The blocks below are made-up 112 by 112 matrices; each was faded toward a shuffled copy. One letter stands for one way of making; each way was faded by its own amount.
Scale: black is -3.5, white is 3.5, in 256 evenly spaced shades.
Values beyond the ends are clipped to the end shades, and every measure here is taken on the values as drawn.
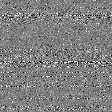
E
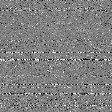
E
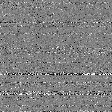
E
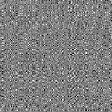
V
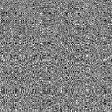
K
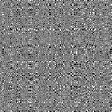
V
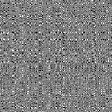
V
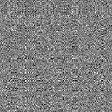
K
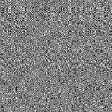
K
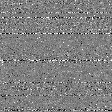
E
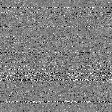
E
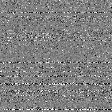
E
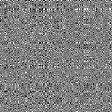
V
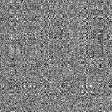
K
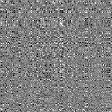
V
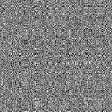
K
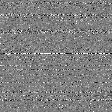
E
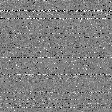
E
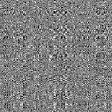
K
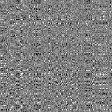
V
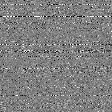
E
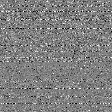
E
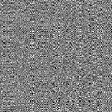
K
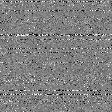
E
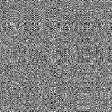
K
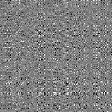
V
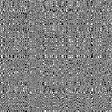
V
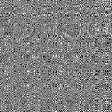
V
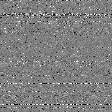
E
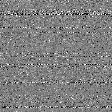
E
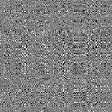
V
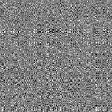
K
